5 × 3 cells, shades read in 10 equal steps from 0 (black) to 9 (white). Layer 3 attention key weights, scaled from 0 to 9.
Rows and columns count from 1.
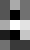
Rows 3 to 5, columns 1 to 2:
6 9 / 1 0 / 4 2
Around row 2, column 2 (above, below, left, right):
6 9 3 4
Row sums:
13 7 23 8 8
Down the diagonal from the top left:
3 0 8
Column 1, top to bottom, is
3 3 6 1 4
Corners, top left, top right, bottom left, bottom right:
3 4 4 2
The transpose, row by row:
3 3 6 1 4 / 6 0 9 0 2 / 4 4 8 7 2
